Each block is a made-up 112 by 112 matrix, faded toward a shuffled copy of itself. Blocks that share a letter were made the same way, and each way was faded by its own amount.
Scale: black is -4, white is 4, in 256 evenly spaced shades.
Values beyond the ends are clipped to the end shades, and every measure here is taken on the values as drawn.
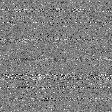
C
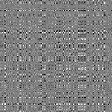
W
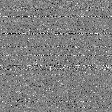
C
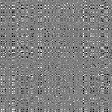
W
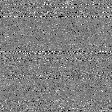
C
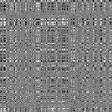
W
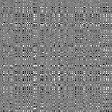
W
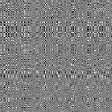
W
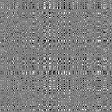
W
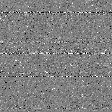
C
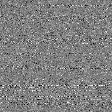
C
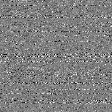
C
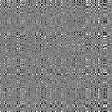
W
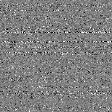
C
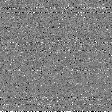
C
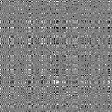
W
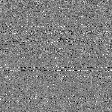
C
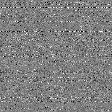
C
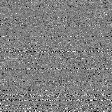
C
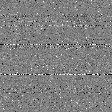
C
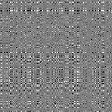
W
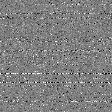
C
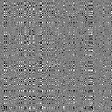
W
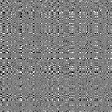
W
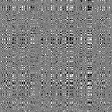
W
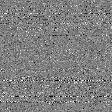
C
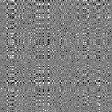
W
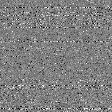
C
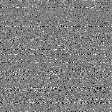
C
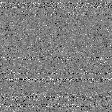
C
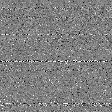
C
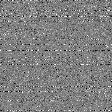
C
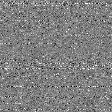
C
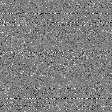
C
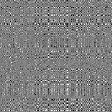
W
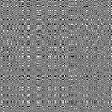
W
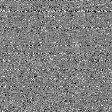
C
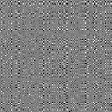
W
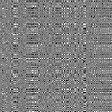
W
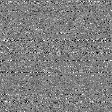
C
